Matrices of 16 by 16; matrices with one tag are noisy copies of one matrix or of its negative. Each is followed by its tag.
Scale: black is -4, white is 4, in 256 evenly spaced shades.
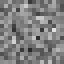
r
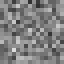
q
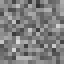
q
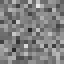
q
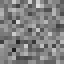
q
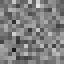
q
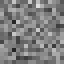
q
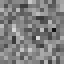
r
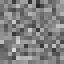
q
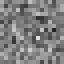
r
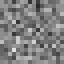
q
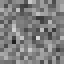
r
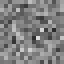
r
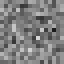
r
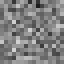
q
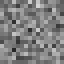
q
